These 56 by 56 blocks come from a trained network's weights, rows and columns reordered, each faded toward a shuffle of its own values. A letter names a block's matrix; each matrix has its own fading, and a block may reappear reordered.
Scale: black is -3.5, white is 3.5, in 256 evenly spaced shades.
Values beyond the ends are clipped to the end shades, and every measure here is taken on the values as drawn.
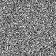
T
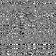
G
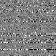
G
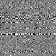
G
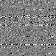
G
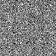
T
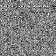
T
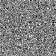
T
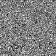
T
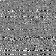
G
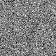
T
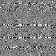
G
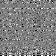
G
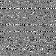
G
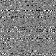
G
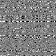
G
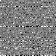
G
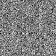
T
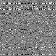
G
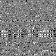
G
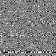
G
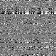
G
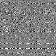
G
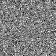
T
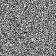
T
